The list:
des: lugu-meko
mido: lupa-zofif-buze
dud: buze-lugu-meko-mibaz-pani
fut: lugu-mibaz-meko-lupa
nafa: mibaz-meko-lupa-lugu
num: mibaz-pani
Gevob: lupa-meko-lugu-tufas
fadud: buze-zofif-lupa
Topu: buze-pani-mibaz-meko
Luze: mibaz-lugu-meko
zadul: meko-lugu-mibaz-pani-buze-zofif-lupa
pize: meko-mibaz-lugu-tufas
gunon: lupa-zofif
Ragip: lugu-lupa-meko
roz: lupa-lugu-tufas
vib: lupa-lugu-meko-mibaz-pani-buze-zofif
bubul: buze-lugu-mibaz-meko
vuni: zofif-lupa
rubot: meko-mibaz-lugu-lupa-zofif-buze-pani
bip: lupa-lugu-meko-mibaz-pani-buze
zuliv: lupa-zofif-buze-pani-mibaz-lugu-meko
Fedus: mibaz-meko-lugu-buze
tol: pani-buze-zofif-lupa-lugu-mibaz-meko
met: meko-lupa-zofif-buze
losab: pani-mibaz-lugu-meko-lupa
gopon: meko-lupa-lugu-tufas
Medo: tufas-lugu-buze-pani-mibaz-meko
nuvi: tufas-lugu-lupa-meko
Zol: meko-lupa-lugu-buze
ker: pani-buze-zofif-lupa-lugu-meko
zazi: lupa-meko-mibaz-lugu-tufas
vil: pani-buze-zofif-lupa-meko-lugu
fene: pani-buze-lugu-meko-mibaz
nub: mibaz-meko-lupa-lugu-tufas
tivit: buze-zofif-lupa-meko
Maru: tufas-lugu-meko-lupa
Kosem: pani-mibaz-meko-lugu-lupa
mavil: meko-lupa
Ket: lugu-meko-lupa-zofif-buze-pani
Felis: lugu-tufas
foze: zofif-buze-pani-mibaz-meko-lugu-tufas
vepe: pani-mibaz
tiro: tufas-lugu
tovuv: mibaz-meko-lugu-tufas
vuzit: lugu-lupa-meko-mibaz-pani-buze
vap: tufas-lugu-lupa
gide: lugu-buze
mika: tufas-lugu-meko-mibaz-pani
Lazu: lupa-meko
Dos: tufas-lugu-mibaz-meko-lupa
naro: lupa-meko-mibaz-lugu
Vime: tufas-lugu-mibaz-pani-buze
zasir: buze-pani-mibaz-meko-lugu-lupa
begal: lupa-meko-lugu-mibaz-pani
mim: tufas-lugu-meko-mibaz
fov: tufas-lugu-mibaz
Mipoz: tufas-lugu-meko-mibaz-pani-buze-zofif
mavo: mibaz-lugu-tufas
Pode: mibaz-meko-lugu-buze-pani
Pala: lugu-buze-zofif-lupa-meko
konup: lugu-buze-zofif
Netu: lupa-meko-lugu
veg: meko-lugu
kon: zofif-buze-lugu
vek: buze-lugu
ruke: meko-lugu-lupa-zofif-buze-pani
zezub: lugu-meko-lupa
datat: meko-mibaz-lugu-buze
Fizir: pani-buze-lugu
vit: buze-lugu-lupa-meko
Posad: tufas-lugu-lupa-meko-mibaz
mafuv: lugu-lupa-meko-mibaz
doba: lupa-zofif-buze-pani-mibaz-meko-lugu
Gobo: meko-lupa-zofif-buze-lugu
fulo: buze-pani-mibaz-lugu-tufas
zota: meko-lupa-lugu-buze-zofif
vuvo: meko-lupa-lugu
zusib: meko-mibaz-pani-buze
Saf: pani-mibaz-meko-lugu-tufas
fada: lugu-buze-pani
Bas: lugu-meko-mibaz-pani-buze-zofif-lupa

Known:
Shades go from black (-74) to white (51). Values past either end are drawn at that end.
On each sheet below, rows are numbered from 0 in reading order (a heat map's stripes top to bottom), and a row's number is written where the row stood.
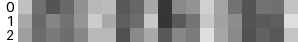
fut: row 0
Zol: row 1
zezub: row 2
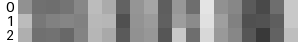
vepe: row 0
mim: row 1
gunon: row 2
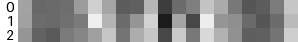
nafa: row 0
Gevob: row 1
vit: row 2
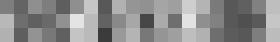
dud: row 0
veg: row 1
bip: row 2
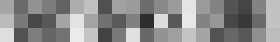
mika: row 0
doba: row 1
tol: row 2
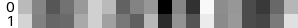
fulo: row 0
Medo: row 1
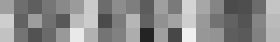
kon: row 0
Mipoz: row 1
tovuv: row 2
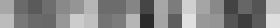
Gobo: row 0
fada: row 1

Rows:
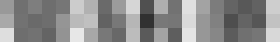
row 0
Lazu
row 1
mavil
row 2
Fedus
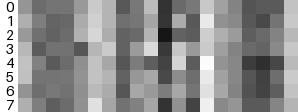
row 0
vuvo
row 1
Topu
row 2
nub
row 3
vuzit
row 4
zuliv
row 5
tiro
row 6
des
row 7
Saf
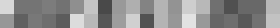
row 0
fene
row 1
begal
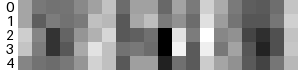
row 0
vek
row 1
vuni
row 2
rubot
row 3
ruke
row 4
roz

